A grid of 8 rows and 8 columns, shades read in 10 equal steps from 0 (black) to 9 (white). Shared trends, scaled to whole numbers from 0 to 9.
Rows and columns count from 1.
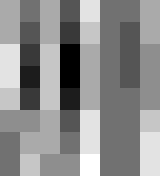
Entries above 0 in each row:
8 8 7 7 8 8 8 8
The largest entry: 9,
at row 8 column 5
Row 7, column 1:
4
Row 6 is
5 5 6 3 8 4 4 7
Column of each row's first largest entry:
5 5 1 1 1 5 5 5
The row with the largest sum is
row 8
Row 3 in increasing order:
0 2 3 4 5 6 7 8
